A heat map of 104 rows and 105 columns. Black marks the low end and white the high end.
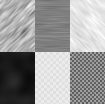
It is made of 2 by 3 panels. Panel 1,1: high, slanting up to the right. Panel 1,2: middling, streaked across, faint in contrast. Panel 1,3: very high, slanting down to the right, faint in contrast. Panel 2,1: very low, smooth, faint in contrast. Panel 2,2: very high, checkered, faint in contrast. Panel 2,3: middling, checkered, strong in contrast.
